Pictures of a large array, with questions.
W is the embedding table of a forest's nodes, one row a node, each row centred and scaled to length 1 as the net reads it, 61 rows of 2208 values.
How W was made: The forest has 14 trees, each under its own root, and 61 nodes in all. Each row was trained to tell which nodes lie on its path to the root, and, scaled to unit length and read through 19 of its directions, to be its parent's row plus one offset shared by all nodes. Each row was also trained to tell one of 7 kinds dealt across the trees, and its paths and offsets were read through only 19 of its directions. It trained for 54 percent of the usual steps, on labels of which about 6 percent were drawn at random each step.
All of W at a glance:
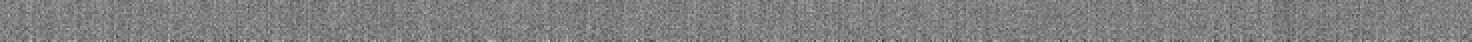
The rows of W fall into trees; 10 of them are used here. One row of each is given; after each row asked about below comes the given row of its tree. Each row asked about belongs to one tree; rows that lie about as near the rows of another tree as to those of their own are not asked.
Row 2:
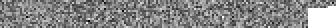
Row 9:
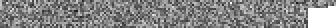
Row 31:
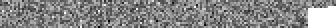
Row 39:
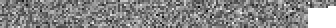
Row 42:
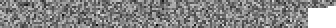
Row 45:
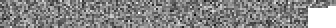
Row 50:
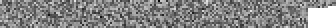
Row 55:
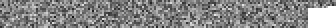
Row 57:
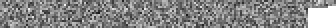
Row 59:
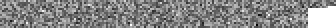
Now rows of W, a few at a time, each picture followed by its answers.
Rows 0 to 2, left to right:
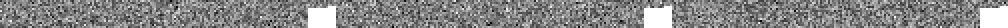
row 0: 42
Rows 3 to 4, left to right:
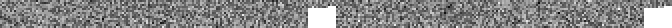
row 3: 55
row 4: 9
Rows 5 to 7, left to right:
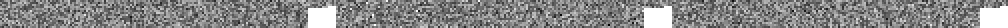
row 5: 31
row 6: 42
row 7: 39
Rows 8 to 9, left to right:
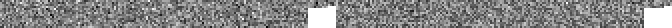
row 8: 9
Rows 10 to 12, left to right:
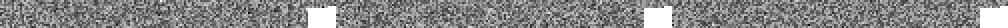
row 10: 59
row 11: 31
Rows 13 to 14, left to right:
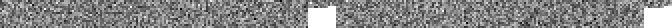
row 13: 2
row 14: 50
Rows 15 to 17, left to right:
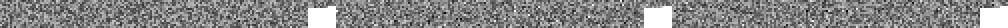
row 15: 9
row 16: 59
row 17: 9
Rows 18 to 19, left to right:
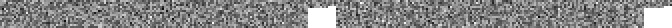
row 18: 39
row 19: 59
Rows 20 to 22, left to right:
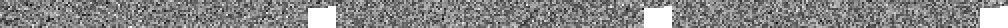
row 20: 45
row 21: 50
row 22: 57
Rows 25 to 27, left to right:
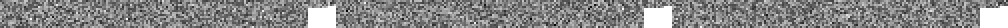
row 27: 9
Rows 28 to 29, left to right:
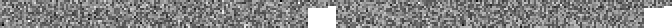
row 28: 59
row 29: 55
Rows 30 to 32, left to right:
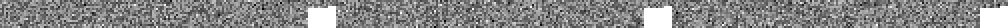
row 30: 42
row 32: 45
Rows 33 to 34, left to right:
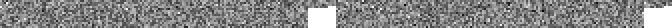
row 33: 42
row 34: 2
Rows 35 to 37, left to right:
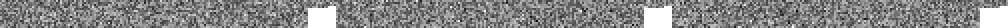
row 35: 39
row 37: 42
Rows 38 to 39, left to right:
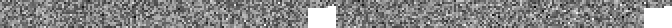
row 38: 57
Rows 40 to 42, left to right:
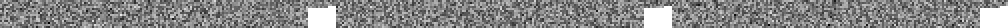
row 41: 50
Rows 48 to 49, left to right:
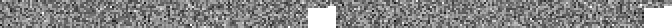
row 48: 2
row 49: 45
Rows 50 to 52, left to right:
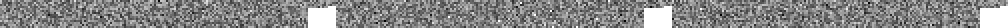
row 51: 42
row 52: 31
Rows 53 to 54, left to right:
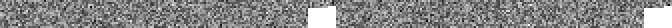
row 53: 57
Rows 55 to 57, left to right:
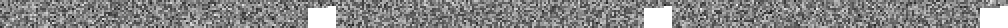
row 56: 59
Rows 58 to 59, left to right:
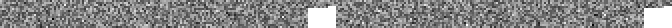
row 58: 39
